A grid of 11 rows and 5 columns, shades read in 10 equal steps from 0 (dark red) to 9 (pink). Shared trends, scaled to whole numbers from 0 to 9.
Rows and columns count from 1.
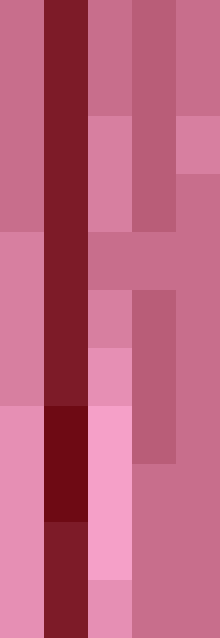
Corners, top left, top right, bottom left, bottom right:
6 6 8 6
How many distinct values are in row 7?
5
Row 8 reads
8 0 9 5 6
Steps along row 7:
down up down up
